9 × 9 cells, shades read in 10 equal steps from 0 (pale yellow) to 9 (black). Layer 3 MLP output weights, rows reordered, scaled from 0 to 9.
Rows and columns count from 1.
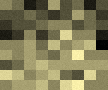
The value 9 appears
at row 5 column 9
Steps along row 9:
down same down up down down up same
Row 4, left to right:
8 7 4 7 5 1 4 4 8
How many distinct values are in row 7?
4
